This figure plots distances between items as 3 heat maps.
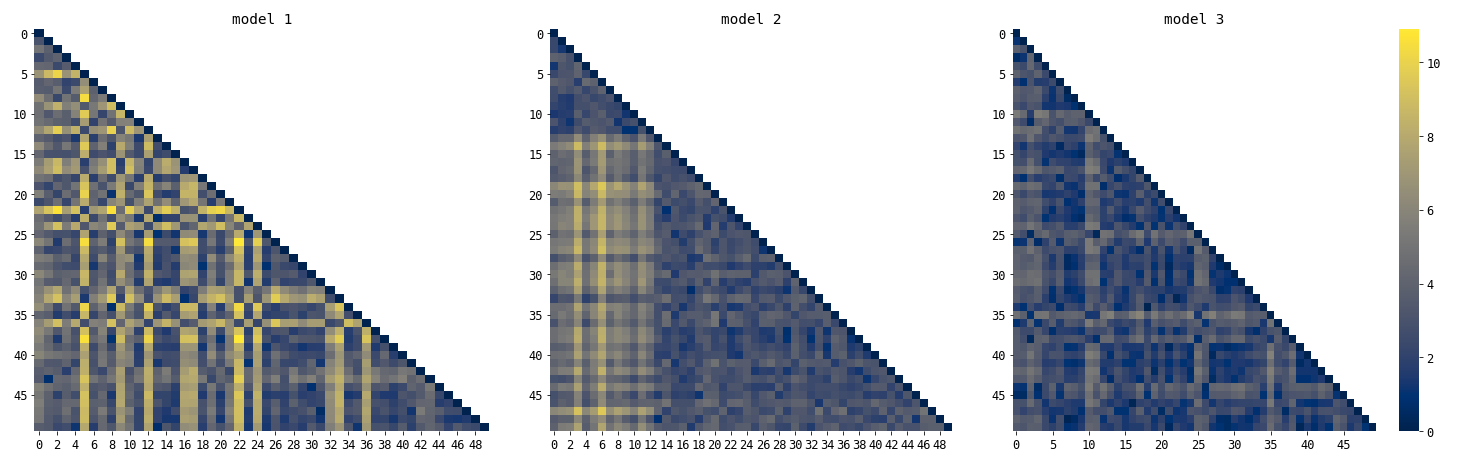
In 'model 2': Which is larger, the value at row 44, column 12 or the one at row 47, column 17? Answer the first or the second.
the first
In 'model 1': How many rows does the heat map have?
50
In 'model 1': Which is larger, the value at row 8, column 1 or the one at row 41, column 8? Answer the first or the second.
the first
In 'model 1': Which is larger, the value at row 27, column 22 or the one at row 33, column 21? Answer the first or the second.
the first
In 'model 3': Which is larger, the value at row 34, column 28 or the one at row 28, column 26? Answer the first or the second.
the second
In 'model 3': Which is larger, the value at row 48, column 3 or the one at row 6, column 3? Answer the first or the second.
the first
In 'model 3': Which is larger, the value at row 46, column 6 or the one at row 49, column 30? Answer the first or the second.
the first
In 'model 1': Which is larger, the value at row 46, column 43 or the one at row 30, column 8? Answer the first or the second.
the first
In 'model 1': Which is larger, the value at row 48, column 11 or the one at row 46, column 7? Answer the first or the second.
the second
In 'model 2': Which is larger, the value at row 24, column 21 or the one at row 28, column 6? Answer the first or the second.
the second
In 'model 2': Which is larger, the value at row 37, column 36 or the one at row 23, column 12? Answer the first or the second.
the second
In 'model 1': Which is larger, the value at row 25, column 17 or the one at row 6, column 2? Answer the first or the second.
the first
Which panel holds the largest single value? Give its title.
model 1
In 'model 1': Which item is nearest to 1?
43
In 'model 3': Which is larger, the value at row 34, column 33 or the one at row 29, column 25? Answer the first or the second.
the second
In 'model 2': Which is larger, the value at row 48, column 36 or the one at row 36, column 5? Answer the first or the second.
the second
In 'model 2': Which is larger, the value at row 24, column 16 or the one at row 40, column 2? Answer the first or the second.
the second
